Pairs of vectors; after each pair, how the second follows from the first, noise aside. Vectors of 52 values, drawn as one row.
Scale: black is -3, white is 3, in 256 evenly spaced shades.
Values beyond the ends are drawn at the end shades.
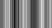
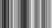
wrapped around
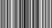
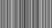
shrunk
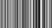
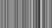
shrunk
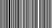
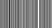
shrunk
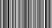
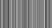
shrunk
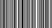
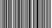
wrapped around
